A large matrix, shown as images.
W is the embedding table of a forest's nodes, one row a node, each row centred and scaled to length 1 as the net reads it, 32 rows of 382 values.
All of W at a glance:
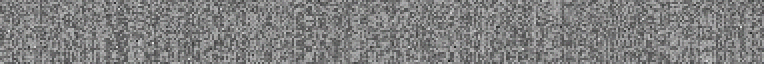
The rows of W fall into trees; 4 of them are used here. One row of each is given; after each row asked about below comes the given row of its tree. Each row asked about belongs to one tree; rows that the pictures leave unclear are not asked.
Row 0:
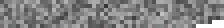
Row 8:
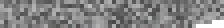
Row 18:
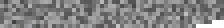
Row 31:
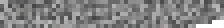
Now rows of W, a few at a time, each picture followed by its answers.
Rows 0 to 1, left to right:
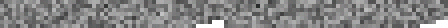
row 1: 31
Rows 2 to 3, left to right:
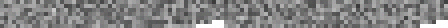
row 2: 8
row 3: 18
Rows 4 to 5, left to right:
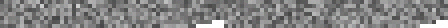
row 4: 0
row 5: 0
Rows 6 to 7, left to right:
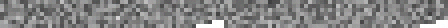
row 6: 18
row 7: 31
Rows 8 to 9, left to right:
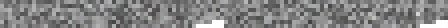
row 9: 8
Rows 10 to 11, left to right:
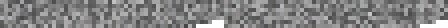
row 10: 31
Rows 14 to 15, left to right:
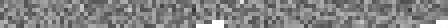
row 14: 18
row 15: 0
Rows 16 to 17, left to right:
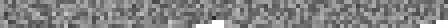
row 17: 18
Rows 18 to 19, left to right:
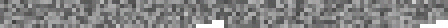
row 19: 0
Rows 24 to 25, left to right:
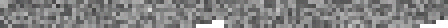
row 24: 31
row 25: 0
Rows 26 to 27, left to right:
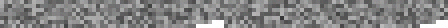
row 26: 8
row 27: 8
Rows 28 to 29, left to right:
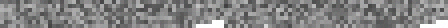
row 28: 8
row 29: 8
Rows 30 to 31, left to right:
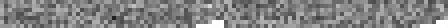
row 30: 8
